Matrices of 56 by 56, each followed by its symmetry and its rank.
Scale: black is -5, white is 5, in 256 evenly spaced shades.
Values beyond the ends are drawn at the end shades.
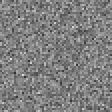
neither, full rank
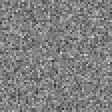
antisymmetric, full rank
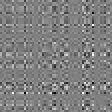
antisymmetric, rank two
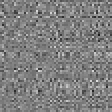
neither, rank five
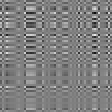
neither, rank one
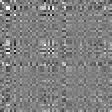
symmetric, rank three
